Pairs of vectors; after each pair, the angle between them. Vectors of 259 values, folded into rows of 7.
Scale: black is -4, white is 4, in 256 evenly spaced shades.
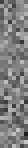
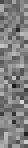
partly aligned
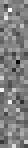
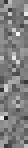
partly opposed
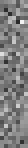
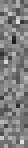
nearly opposite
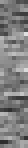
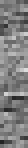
nearly parallel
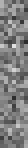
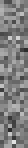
orthogonal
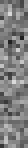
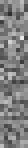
nearly opposite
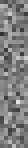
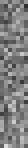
partly opposed
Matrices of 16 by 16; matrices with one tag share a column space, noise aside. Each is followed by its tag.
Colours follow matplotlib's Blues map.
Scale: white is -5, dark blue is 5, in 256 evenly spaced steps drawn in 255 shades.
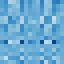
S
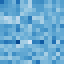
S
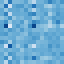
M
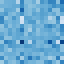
S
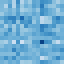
S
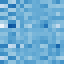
M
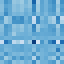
S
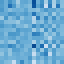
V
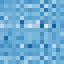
M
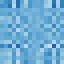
V
